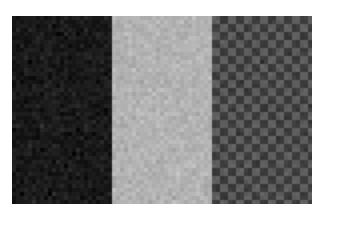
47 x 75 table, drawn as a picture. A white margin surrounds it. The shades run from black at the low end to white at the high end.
It is made of 1 by 3 panels. Panel 1,1: very low, fine-grained, faint in contrast. Panel 1,2: high, fine-grained, faint in contrast. Panel 1,3: low, checkered.
